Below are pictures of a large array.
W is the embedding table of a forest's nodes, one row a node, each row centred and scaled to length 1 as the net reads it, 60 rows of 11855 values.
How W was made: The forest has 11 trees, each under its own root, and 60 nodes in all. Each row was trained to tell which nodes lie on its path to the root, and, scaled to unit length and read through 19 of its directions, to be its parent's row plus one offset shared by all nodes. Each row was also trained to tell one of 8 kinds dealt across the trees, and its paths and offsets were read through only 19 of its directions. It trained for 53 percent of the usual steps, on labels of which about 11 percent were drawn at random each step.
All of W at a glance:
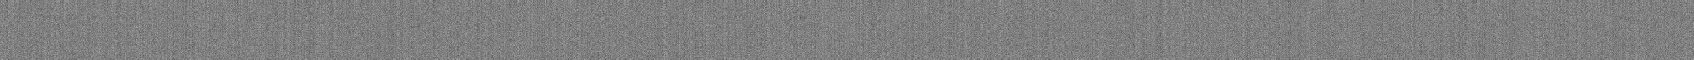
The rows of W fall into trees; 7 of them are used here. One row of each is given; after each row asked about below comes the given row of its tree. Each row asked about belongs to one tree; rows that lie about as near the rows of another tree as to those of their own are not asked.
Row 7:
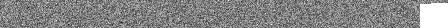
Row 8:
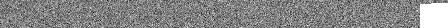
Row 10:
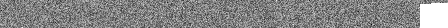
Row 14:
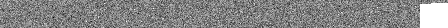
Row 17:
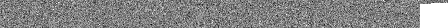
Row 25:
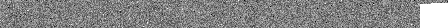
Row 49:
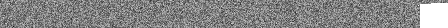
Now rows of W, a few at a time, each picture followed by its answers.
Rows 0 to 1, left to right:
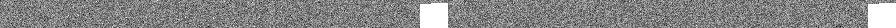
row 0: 7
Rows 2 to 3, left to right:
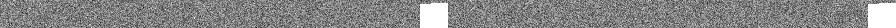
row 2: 7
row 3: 10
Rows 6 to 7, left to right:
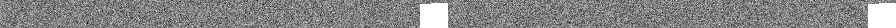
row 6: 17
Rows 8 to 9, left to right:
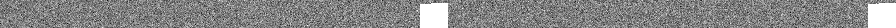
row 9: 49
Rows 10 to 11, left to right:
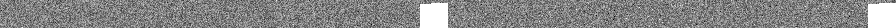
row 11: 7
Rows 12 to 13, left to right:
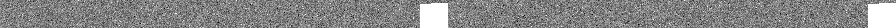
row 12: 17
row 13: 7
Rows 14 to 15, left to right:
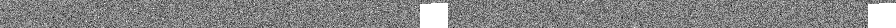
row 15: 8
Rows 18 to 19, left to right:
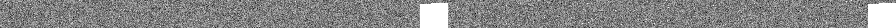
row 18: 25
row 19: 17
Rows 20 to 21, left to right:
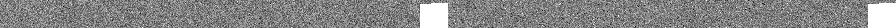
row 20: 10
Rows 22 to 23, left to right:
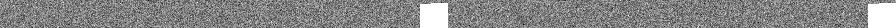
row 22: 49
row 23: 7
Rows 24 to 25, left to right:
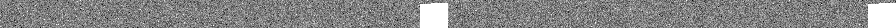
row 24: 17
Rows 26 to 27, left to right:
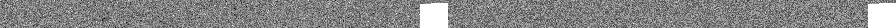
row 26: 17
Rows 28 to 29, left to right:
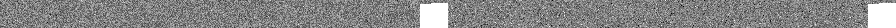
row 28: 10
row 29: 17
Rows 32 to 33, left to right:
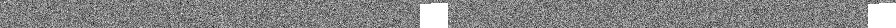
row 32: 7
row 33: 14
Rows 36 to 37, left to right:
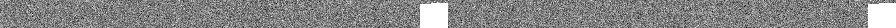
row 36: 7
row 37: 49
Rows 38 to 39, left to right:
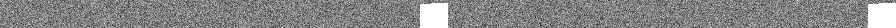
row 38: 10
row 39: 17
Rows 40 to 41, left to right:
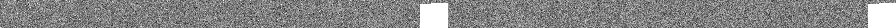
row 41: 25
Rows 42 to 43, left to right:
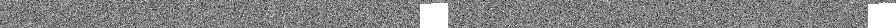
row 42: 14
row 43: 17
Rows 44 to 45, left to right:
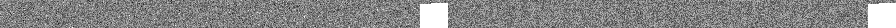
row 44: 14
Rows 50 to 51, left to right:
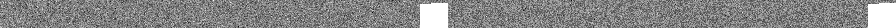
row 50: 7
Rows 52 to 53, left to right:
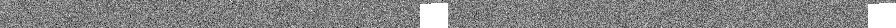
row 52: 14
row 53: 25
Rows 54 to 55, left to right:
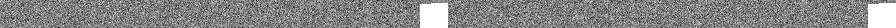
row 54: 14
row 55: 8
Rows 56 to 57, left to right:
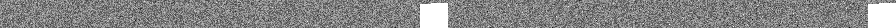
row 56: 49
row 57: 7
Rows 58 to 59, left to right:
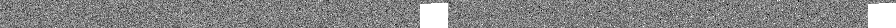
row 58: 25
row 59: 25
